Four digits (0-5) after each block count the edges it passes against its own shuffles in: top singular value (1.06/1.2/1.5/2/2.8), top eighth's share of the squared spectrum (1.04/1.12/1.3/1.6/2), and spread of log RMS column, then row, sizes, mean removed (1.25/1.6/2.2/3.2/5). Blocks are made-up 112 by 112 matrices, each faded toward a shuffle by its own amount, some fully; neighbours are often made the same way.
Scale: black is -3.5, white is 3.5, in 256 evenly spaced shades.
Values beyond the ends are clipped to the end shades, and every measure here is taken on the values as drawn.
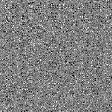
4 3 2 1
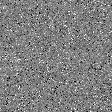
1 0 0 0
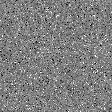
2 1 0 0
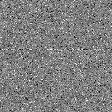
3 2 0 1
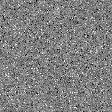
3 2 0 1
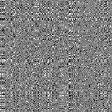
5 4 3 3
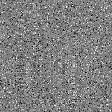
3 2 0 0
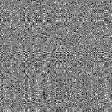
5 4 3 3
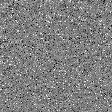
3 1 0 0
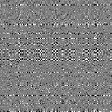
5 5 3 4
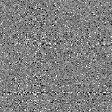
4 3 2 2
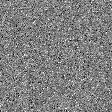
0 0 0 0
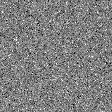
0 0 0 0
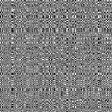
5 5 4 4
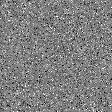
1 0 0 0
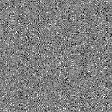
4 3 2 2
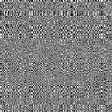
5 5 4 4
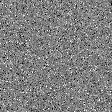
1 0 0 0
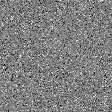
3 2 1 0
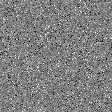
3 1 0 0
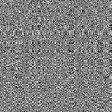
5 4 3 3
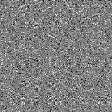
4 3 2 2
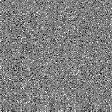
4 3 1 2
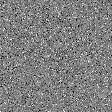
0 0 0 0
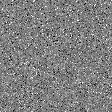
2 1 0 0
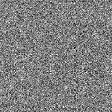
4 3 2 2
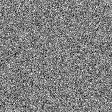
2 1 0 0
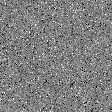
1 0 0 0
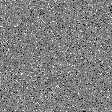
1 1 0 0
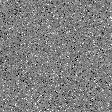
0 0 0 0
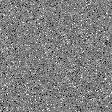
2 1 0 0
